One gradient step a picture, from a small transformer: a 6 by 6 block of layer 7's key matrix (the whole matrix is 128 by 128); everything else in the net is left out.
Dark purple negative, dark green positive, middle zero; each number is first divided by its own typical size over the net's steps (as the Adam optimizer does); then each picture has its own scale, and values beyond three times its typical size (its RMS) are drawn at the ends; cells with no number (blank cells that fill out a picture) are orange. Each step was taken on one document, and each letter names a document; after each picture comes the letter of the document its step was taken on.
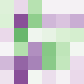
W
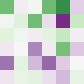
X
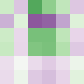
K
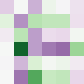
K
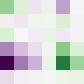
X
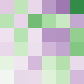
K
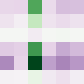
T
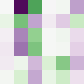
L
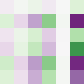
W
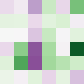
T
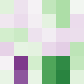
W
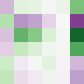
K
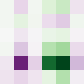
X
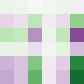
W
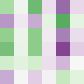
L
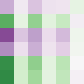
K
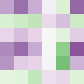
T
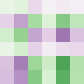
W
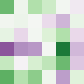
X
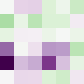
X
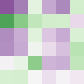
L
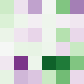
X
